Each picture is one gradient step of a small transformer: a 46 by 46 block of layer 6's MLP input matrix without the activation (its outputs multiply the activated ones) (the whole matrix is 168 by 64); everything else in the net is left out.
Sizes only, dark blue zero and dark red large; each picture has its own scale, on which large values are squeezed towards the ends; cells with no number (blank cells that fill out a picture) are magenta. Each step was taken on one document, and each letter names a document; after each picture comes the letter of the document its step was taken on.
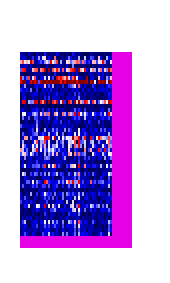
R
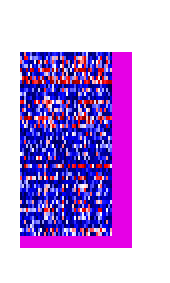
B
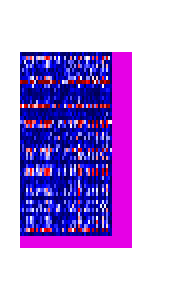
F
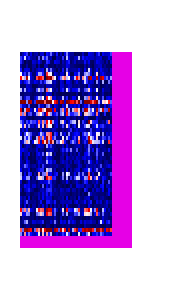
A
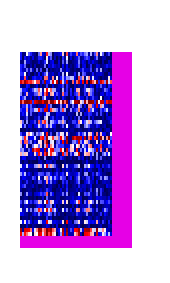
A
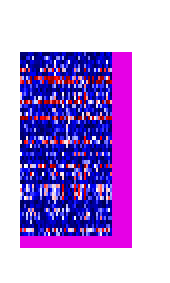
B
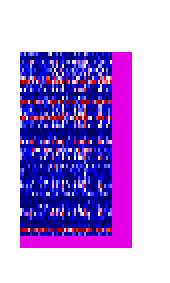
B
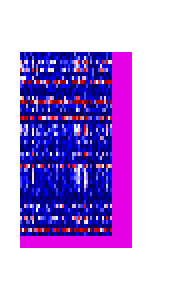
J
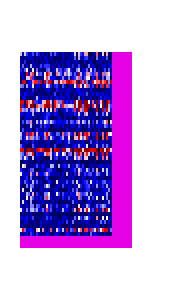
F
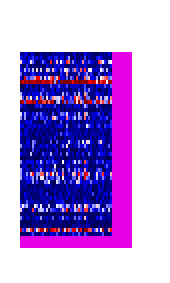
B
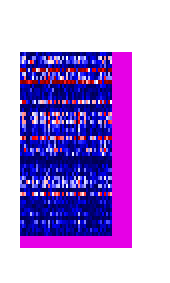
R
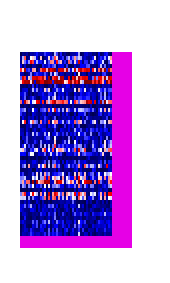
R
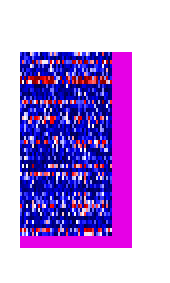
B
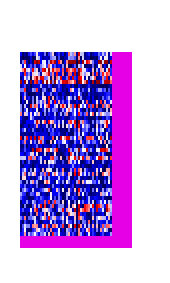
F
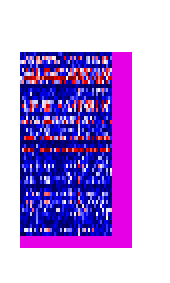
F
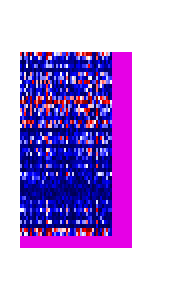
A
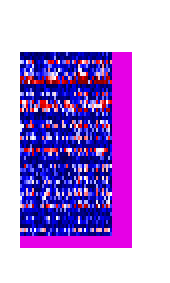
F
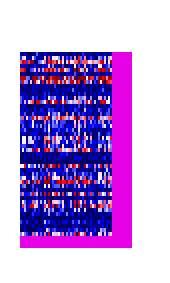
R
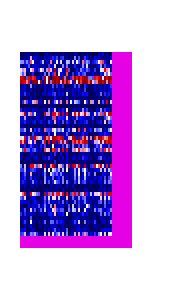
R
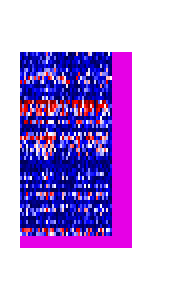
A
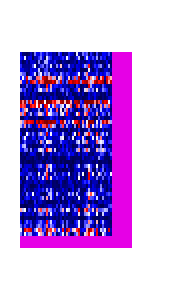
A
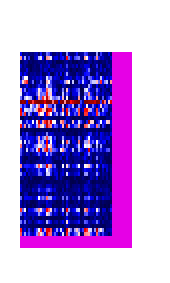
A
